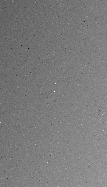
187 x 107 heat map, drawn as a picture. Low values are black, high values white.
Stripes: none. Slope: up to the bottom right. Average level on the scale: 50%. Ninth with the highest average: bottom right.
